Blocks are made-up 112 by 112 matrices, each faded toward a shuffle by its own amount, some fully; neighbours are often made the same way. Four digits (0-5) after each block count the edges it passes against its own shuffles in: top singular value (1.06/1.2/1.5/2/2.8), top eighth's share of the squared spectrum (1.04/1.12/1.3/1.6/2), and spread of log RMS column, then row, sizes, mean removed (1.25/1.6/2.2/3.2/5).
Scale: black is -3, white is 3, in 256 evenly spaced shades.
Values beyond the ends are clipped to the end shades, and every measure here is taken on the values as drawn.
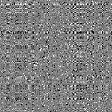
5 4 3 3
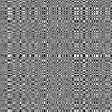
5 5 4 4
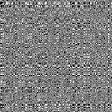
5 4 3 4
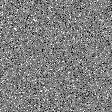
0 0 0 0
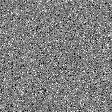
1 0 0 0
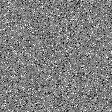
1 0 0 0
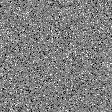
0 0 0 0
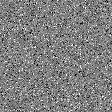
2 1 0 0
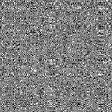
4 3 2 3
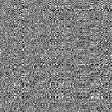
5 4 3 3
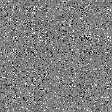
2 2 3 3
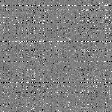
3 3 3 3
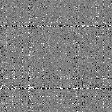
3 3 3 3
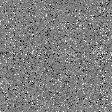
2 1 2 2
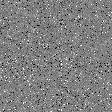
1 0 0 0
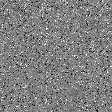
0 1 1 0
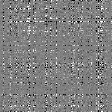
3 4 4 4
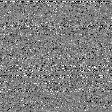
2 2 0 4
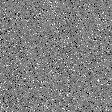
0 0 0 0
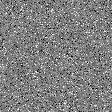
0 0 0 0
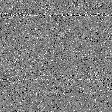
2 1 0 2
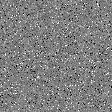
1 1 0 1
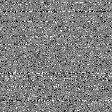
2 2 0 4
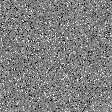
0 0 0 0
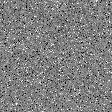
0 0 0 0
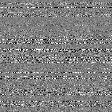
2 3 0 5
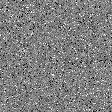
0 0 0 0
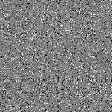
4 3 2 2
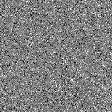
3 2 1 1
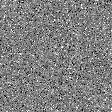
1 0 0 0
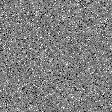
2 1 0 0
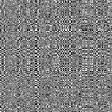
5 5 4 4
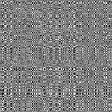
5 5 4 4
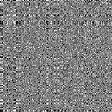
5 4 3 3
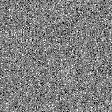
3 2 1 1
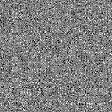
4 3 2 2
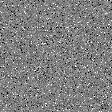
1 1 0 1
